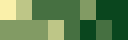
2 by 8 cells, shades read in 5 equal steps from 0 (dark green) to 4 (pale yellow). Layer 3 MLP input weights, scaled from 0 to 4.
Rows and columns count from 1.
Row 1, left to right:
4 3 1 1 1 2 0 0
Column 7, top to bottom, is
0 1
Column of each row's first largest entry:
1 4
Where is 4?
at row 1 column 1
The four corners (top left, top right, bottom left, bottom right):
4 0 2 0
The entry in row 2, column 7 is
1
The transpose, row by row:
4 2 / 3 2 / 1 2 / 1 3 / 1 1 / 2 0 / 0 1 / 0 0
